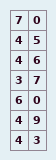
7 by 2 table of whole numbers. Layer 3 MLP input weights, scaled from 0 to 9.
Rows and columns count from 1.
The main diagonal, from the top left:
7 5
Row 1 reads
7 0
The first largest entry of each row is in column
1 2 2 2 1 2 1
